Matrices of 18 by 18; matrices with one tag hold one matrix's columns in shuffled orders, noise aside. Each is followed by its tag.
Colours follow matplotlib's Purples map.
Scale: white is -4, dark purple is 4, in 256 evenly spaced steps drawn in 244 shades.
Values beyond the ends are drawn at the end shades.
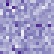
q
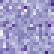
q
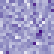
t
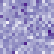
t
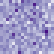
t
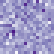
t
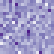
t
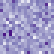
t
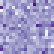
q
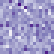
q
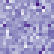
q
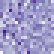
t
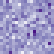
t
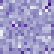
q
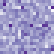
q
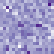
q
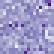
q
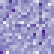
t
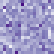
q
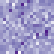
t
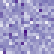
t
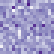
q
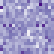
q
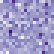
t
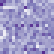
q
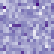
q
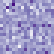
q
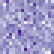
t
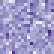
t
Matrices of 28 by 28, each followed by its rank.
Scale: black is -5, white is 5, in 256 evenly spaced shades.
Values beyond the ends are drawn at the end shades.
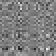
three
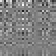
two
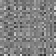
three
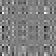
two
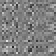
three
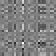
two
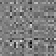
three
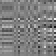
two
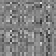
three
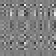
two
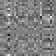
three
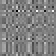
two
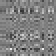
two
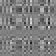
two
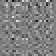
three
